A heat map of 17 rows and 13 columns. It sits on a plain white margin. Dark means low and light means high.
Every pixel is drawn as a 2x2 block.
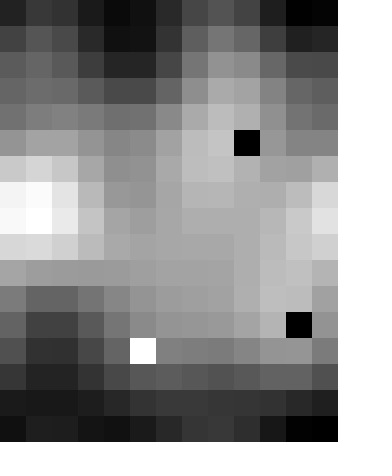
Lone odd cells: 3, 1 higher and 2 lower than their neighbours. Slope: none. Odd rows or columns: none. Ninth with the highest average: middle left. Calmest part: centre.
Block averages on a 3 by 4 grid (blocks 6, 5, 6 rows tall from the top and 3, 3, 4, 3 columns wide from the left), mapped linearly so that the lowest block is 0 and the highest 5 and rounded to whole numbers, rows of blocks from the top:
1 0 2 1 / 5 3 4 4 / 0 1 2 1
